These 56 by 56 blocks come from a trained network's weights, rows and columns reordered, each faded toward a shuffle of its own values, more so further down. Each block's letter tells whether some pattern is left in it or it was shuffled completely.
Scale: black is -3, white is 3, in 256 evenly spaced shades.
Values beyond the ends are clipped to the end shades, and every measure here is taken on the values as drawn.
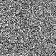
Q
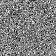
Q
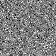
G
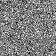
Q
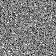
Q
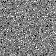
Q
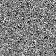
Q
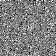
Q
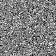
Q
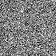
Q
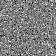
G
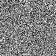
G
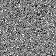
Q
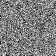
Q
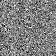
G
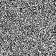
Q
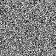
G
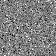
G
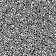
G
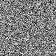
G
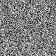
G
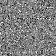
Q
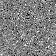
Q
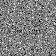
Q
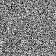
G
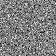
G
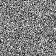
G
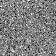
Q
